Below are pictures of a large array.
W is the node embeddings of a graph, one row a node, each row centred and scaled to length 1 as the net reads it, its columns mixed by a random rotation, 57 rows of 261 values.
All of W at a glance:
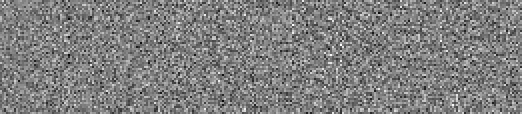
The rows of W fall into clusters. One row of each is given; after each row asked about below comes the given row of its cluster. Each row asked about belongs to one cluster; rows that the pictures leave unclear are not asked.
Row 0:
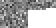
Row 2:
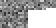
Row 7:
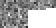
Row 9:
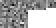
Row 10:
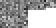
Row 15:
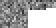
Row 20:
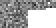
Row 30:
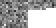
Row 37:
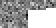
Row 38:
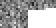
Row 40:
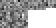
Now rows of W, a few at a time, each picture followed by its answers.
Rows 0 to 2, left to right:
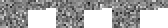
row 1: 38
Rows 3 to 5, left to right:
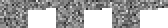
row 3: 0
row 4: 15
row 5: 20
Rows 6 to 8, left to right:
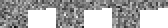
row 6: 30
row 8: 9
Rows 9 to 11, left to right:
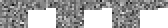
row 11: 20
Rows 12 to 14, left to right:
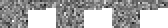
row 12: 15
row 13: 7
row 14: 37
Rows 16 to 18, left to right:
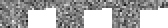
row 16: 38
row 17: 20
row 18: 9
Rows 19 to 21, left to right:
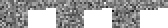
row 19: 40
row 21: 2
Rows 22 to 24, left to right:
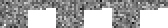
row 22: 30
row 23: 10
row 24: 37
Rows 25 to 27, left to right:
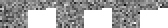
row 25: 2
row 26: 20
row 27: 9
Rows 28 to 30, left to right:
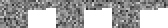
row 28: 0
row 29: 15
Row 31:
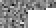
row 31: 9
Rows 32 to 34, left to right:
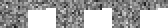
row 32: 30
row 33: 15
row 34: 38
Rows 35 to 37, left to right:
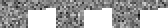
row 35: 20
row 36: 40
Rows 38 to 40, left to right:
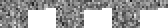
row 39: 0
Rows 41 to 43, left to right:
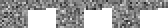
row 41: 40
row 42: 15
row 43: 20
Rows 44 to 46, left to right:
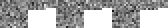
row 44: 38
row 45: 7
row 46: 2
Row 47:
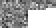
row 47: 37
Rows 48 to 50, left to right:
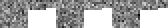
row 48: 15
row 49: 2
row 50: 37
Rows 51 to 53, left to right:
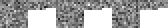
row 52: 37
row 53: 0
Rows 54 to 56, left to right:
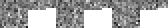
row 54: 7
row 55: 7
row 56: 10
